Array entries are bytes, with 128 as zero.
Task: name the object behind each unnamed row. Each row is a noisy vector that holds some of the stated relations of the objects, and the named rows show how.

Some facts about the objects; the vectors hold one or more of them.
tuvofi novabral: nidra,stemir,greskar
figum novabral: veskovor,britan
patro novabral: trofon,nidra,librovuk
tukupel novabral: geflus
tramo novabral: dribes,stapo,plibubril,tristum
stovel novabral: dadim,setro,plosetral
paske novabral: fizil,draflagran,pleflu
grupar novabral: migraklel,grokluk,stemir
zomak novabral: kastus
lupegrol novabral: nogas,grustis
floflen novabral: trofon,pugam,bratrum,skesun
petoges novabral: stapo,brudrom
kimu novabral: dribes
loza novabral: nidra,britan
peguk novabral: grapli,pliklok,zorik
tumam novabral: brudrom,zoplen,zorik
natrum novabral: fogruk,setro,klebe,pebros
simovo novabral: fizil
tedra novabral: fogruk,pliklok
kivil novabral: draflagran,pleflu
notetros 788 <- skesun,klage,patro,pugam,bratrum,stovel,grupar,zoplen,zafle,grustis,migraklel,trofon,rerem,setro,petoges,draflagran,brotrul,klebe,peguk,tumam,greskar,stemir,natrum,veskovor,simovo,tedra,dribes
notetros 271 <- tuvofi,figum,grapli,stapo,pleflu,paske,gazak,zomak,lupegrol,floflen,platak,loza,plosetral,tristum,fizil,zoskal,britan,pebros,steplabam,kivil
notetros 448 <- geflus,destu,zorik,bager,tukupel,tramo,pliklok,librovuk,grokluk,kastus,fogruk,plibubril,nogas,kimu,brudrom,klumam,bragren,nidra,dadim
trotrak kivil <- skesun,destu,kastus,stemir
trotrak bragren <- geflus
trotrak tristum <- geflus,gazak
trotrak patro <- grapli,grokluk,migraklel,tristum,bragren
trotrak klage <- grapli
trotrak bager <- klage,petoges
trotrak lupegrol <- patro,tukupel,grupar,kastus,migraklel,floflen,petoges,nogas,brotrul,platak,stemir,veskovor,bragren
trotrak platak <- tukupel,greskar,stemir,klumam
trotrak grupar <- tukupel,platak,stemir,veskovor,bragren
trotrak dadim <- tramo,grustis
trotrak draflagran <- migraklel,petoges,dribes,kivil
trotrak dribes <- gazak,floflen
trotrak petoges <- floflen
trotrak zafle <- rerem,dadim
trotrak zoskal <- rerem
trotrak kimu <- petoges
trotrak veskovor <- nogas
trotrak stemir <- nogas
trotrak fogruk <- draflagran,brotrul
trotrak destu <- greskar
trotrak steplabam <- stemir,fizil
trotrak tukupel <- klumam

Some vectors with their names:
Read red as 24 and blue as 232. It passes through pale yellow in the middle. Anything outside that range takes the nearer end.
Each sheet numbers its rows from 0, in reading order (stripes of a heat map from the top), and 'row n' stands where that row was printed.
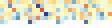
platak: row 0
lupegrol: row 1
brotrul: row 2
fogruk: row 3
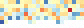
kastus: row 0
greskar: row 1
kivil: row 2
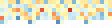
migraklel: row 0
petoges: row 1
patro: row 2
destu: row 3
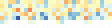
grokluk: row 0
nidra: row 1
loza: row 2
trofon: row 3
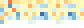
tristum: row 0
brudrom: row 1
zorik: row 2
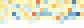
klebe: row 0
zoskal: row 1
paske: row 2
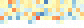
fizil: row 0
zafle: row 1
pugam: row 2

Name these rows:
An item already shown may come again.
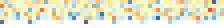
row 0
fogruk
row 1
petoges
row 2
pleflu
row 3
bager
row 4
migraklel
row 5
grokluk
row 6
simovo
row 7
floflen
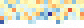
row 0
draflagran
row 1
zomak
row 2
petoges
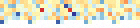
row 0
kimu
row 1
grupar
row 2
lupegrol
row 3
bragren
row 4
klumam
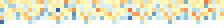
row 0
dribes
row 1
simovo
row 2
grapli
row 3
skesun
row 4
nogas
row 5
zoplen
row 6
bragren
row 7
gazak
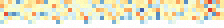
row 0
dadim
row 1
tramo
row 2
klage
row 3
veskovor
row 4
bragren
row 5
grapli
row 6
rerem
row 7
tukupel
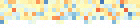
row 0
klage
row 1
rerem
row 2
britan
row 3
greskar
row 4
steplabam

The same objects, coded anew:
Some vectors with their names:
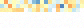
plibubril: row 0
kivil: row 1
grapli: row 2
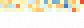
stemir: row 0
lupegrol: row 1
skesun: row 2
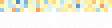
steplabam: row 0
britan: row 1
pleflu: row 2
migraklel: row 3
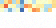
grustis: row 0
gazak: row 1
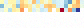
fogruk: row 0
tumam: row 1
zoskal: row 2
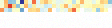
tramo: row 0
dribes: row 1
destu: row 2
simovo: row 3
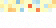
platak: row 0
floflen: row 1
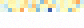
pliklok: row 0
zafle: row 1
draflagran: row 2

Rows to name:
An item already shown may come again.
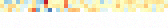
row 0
paske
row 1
rerem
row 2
nogas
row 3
zomak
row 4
brotrul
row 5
brotrul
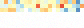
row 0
stapo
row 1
tukupel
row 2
grustis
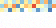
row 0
dadim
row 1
grustis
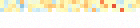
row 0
pleflu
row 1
tedra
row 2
brotrul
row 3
patro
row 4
floflen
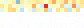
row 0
platak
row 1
greskar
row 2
migraklel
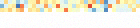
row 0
kimu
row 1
migraklel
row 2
floflen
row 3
grustis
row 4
zoplen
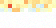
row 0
klumam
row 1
veskovor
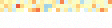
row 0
grupar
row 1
tristum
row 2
petoges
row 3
kastus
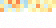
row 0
klage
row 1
bragren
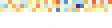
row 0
bager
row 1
geflus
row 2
fizil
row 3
grokluk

